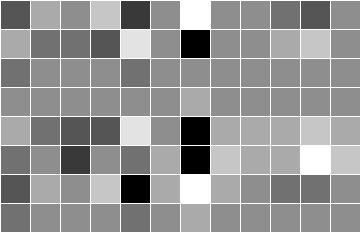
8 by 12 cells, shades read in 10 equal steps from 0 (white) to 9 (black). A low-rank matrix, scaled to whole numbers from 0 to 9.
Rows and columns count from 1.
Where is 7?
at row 1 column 5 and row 6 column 3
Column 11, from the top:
6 2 4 4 2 0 5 4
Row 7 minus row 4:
2 -1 0 -2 5 -1 -3 -1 0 1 1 0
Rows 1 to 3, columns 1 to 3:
6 3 4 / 3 5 5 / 5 4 4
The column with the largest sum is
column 3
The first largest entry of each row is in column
5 7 1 1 7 7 5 1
